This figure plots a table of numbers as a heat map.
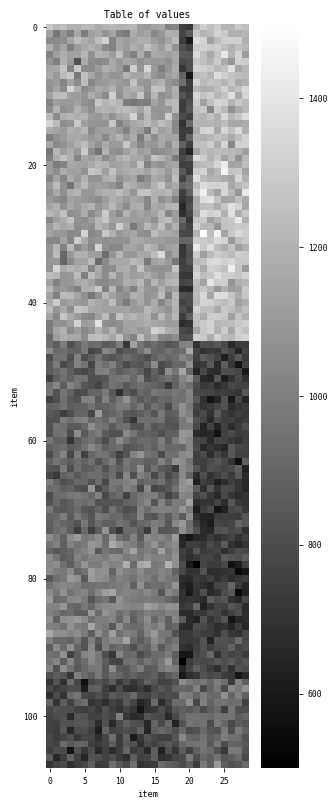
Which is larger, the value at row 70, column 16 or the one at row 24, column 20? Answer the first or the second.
the first
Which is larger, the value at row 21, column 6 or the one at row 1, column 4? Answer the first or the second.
the first
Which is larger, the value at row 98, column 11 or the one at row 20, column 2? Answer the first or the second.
the second
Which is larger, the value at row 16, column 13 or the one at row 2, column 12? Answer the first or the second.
the second
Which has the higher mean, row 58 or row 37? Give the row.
37
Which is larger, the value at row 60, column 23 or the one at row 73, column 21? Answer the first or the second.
the second
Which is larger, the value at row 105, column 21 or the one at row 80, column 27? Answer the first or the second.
the first
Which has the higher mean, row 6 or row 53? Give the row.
6
